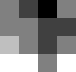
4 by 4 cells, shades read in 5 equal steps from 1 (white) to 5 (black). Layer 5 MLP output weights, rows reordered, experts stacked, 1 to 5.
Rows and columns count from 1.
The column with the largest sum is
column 3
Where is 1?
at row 4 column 1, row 4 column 2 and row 4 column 4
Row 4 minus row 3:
-1 -2 -1 -2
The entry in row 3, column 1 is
2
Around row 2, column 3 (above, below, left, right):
5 4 3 4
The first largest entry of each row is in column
3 3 3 3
